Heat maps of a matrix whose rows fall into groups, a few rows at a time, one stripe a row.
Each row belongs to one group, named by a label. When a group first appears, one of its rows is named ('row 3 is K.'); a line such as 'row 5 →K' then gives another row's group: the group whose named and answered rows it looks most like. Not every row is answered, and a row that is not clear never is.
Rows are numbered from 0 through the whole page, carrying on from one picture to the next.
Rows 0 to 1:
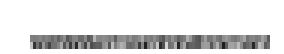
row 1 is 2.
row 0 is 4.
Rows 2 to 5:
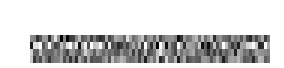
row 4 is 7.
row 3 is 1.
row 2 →2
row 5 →2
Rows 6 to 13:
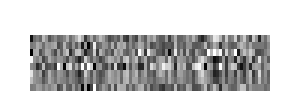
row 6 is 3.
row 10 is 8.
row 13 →4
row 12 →7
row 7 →4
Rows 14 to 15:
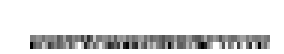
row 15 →3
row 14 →4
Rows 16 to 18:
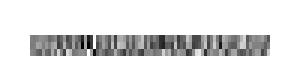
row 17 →4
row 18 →8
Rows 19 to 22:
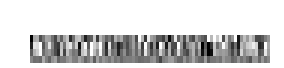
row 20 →1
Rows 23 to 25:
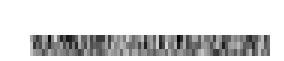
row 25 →7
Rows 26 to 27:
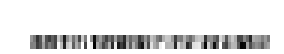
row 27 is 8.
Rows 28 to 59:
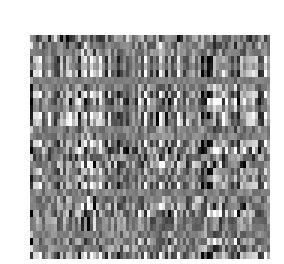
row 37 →3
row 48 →3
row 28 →2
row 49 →1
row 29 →7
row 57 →3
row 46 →8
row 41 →7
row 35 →3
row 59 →1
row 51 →8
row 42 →8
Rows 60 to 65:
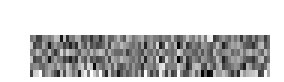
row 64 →8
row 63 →2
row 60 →2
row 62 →1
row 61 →2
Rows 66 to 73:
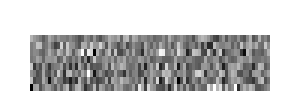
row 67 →1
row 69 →4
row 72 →2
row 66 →7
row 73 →3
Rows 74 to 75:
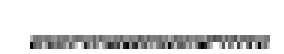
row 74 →7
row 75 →3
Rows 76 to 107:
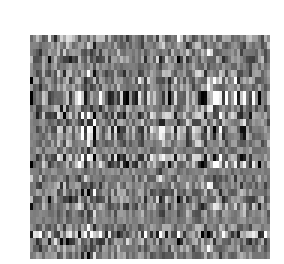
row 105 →2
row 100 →3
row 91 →8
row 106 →2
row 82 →3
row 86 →2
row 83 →2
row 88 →4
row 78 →2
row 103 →8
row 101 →4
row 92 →4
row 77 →8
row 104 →1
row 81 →8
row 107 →4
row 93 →8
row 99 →2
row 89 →8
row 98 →4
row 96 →7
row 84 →3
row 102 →4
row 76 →1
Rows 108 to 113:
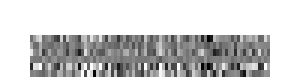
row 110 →7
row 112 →1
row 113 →8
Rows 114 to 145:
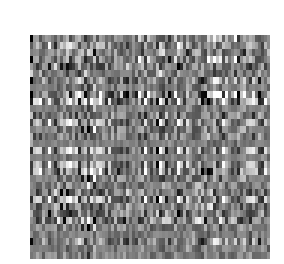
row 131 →4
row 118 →2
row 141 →4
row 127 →4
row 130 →1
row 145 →4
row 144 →4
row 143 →3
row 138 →2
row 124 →4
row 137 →1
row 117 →3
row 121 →4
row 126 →1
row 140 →8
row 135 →8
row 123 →1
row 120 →3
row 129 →7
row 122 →3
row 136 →2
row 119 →7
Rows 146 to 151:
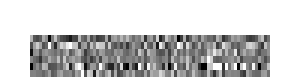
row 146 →2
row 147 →1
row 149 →2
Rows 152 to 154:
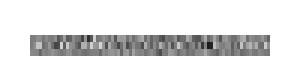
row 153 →1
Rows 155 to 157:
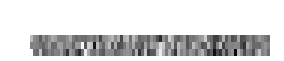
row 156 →8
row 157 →7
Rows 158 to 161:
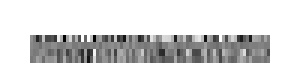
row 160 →4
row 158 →8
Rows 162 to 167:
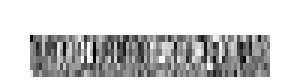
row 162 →3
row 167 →7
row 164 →8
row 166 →2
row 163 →8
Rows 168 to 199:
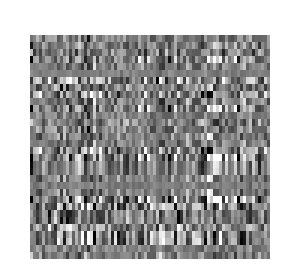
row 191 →3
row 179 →4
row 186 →3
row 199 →7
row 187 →3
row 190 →2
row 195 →1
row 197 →8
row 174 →1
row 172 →4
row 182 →2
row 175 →2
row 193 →2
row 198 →4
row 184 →1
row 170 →2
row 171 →3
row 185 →3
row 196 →8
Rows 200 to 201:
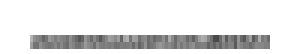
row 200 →7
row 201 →7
